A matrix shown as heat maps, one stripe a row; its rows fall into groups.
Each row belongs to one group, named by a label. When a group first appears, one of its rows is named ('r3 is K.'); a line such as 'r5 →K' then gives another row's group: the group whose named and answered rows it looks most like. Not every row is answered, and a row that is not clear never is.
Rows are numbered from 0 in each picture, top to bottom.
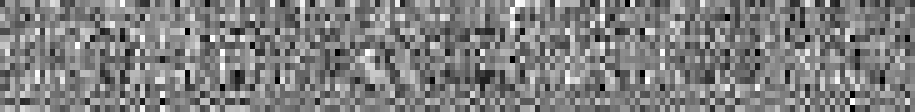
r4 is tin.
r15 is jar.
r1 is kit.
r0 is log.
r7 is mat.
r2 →mat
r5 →jar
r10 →tin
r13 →jar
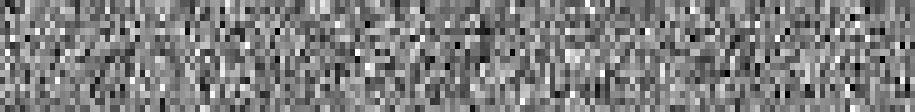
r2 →jar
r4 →tin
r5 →kit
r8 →tin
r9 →mat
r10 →mat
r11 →log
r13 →jar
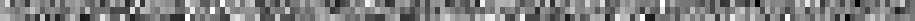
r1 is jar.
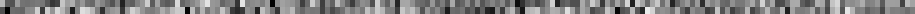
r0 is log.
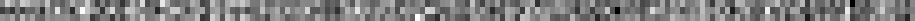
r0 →jar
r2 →jar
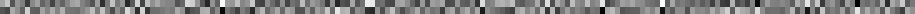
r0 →mat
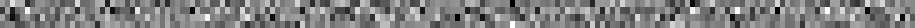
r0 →kit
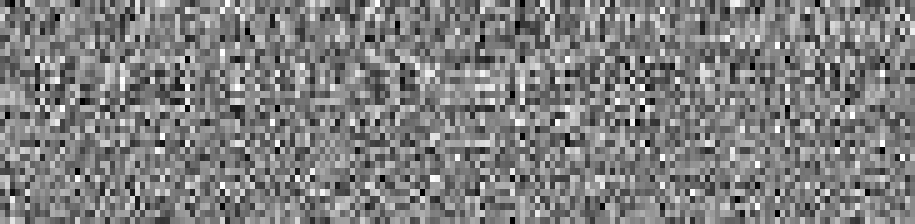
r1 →mat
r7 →mat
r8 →tin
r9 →log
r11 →log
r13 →kit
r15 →tin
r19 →kit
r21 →tin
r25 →kit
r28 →kit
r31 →kit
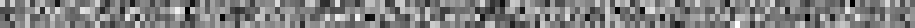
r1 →tin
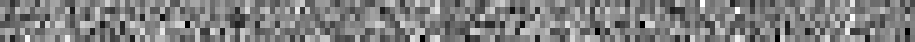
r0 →log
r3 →tin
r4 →jar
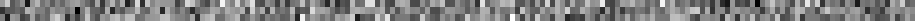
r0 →mat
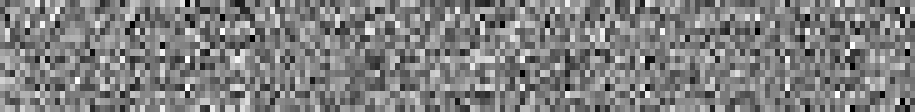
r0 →tin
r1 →log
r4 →mat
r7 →jar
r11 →kit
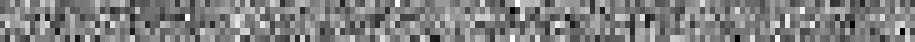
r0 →log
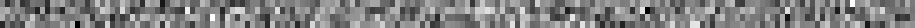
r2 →jar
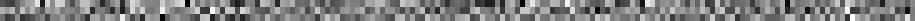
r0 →tin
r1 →jar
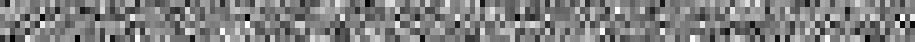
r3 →log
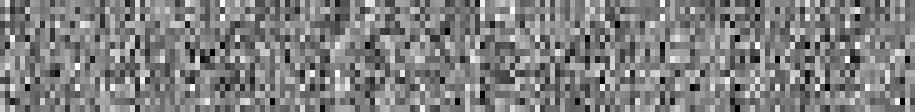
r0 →mat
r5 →kit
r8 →jar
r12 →kit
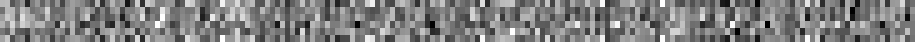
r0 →mat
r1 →jar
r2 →jar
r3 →tin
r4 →kit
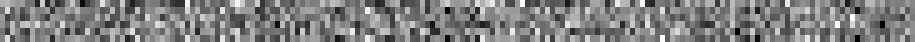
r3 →tin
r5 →mat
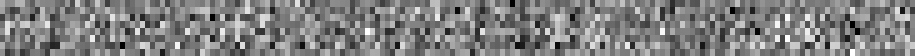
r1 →log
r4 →mat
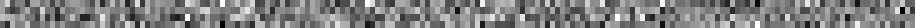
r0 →mat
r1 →log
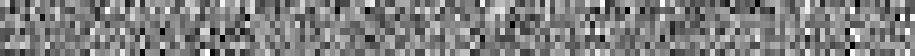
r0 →mat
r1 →log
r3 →kit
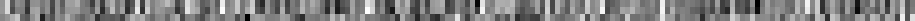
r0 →mat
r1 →mat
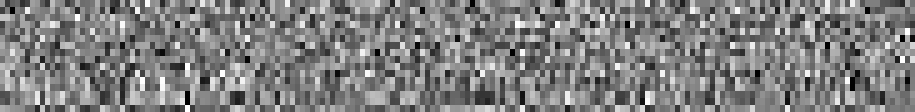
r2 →kit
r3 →log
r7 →kit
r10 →mat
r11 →jar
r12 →jar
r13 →tin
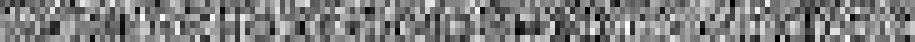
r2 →jar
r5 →jar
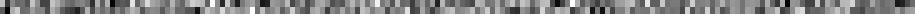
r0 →jar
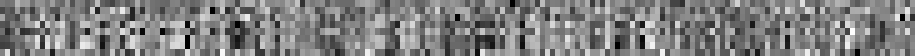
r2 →log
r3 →tin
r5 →tin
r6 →tin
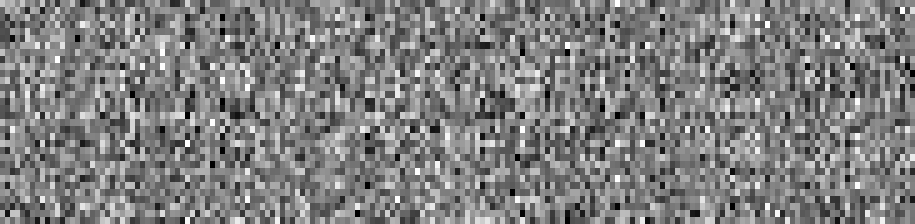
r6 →tin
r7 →kit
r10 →log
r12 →log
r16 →tin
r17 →jar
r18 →kit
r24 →log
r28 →log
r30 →kit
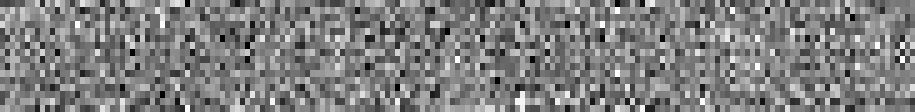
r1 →tin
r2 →jar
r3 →kit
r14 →log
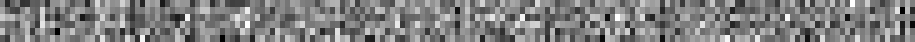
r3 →log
